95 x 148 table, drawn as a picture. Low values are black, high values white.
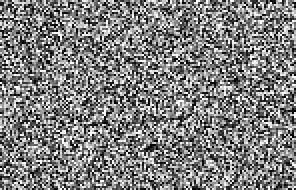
The values spread evenly over their range. On average the colour sits 50% of the way up the scale. No overall slope runs across the table. No regular stripes run through it. No row or column stands out. The texture is fine-grained noise. Neither half mirrors the other.
